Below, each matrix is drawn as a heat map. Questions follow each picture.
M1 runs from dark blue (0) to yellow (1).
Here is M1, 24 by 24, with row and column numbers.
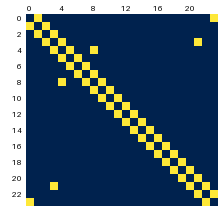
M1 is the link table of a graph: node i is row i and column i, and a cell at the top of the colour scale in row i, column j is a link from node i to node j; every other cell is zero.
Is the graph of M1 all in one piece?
yes
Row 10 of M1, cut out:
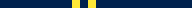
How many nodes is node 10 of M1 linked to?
2
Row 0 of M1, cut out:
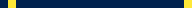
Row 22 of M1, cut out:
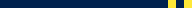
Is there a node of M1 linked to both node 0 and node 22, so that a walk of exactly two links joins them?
yes
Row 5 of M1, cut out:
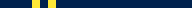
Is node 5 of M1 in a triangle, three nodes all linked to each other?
no
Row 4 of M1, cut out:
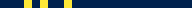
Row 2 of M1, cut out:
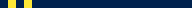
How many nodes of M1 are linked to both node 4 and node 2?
1
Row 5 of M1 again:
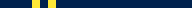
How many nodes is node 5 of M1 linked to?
2
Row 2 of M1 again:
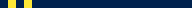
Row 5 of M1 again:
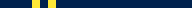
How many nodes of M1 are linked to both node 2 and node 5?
0
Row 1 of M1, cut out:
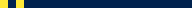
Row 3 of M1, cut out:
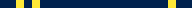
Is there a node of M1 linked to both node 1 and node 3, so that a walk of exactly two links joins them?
yes
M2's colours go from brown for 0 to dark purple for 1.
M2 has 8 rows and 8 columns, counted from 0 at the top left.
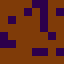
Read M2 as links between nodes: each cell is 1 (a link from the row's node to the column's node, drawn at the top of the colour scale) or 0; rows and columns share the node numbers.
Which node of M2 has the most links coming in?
node 5
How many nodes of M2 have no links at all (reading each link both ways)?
0
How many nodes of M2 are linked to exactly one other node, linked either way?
0
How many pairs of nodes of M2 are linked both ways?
4
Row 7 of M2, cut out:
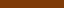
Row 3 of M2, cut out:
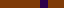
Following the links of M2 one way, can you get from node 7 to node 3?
no
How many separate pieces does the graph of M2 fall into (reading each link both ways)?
1
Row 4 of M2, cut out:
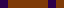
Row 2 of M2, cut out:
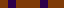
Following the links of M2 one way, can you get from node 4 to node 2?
no
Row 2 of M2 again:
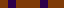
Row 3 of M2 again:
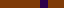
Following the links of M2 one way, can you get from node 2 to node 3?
yes
